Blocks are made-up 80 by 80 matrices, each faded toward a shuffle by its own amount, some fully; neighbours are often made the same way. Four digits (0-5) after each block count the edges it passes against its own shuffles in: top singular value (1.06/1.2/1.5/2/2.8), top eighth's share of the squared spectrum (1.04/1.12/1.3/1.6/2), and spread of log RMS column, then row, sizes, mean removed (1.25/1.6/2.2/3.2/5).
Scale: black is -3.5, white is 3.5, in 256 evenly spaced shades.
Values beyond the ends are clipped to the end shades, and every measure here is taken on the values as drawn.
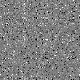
3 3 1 1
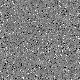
1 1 0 0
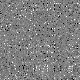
3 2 1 1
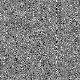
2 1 2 0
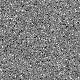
0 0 0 0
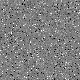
2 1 0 0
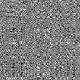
4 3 2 2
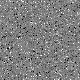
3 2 0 0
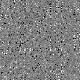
4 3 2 1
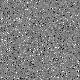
2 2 0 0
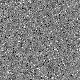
0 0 0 0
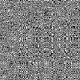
4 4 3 2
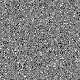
3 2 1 0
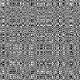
5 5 3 4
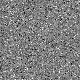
1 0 0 0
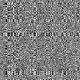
5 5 3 3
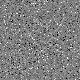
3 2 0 0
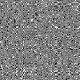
4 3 2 2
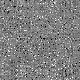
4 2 1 1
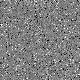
0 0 0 0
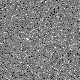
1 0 0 0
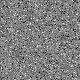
1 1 0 0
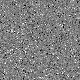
2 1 0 0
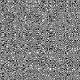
4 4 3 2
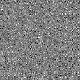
4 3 2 2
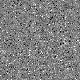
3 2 0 0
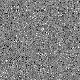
3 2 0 1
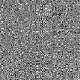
4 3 2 2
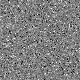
0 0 0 0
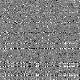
4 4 1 3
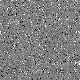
3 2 1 1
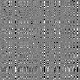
5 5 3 3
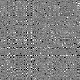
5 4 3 3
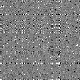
4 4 2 2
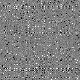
4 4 2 2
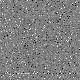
2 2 0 0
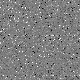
2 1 0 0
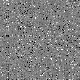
3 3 1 1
